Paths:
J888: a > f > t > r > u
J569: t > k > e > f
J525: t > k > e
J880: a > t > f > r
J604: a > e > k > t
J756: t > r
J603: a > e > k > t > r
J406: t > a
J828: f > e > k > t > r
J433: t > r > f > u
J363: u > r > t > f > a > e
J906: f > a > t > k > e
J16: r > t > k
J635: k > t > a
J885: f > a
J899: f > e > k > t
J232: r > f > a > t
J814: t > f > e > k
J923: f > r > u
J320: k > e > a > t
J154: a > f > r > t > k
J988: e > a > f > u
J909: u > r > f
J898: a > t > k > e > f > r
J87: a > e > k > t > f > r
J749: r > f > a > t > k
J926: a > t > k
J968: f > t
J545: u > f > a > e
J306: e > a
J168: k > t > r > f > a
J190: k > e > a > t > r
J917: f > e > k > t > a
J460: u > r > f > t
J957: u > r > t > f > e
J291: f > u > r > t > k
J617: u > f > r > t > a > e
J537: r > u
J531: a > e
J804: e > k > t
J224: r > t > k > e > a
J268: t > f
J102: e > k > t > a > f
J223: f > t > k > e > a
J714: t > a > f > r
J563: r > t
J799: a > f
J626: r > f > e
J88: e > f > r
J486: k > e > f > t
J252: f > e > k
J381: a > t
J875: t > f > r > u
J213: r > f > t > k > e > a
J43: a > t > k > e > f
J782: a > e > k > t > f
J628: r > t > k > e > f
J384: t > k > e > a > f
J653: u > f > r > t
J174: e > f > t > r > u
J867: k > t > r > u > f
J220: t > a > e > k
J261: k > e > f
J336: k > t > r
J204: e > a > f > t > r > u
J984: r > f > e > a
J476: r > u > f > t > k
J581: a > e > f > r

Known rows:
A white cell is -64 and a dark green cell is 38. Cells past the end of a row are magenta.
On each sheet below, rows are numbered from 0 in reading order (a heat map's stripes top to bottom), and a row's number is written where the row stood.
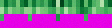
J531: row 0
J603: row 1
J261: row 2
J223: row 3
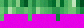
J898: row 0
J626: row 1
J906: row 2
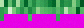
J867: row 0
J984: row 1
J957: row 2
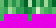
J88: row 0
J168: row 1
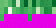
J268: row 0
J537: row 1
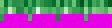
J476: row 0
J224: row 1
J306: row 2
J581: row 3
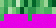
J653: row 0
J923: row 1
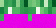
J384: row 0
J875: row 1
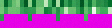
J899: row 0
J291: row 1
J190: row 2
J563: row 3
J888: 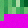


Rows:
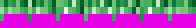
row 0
J604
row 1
J486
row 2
J814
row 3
J381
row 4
J909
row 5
J406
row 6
J782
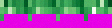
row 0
J804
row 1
J749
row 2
J213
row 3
J714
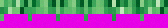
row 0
J617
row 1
J917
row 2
J252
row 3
J828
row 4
J320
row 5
J545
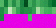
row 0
J204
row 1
J232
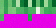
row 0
J154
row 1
J336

